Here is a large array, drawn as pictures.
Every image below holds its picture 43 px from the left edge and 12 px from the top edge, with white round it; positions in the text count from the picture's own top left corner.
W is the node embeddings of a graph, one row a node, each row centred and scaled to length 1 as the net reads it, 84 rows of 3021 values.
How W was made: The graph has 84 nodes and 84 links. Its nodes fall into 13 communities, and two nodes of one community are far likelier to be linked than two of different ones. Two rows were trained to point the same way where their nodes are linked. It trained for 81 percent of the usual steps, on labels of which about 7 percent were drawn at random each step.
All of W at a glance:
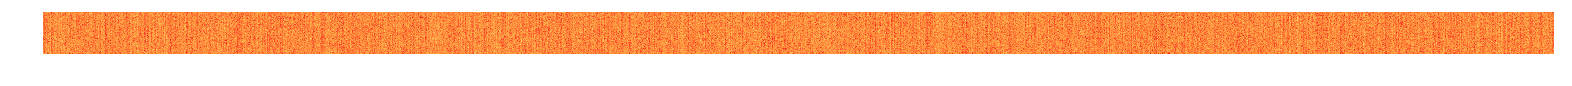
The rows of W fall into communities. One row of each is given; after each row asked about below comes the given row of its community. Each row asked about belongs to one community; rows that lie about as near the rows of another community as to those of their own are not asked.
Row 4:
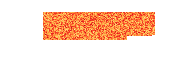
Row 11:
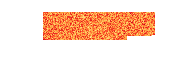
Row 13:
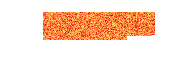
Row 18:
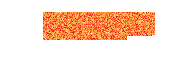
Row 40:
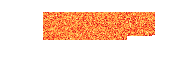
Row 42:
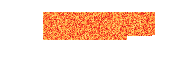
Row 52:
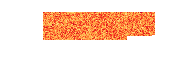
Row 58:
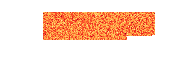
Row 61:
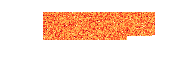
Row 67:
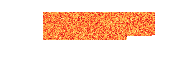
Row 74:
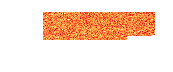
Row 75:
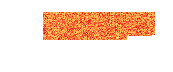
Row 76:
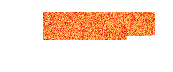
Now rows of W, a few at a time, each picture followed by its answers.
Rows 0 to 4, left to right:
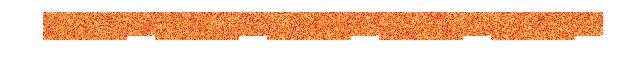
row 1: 67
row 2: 4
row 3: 52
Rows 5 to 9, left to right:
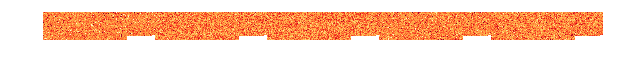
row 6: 18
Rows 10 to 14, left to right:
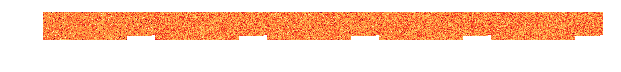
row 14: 58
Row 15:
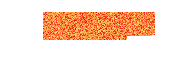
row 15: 74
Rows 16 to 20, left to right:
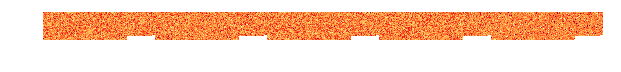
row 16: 52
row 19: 4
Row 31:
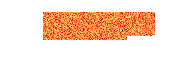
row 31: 40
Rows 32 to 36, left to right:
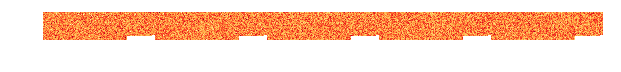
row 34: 13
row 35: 58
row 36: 76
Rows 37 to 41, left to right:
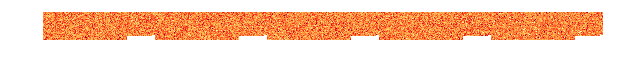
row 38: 4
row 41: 13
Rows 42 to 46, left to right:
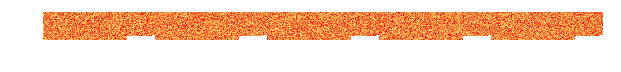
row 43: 74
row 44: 40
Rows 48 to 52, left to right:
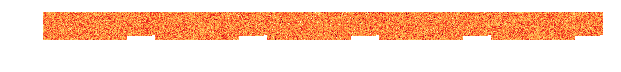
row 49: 11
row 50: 58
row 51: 11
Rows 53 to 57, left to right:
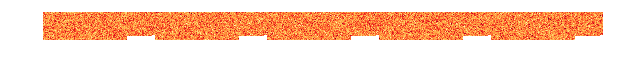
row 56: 61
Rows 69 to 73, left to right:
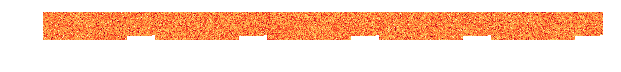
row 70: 42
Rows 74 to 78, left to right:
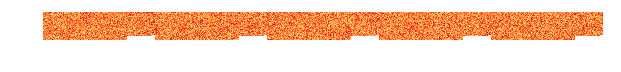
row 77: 40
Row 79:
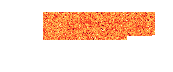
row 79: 75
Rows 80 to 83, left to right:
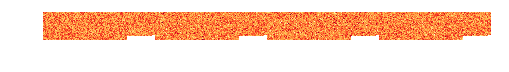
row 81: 11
